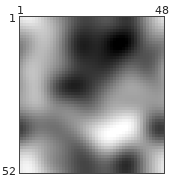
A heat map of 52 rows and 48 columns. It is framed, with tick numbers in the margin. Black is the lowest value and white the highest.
Average level on the scale: 50%. Lone odd cells: none. Stripes: none.
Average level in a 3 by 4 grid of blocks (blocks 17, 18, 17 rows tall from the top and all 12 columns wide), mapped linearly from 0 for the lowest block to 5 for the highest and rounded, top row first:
5 1 0 2 / 4 2 3 4 / 4 3 4 4
